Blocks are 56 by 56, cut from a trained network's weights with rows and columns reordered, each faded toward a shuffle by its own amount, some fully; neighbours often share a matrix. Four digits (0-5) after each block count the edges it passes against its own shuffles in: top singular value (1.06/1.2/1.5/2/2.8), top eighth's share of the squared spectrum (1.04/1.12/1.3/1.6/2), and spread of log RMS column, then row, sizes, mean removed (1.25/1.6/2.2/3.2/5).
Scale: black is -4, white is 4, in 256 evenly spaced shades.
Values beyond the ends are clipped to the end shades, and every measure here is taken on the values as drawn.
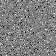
0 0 0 0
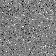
0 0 0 0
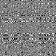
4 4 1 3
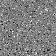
2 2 0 1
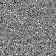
0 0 0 0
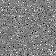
2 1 0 1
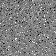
1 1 0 0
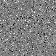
1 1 0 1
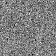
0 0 0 0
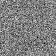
2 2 0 0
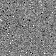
0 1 0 0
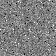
0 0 0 0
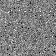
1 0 0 0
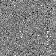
2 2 0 0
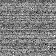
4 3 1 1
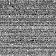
4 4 1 1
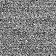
2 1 0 0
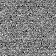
2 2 0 0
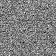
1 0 0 0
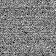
2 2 0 0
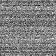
4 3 1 1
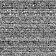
4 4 1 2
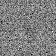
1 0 0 0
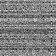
4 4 2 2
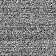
3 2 0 1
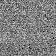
2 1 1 0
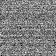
3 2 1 0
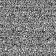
2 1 0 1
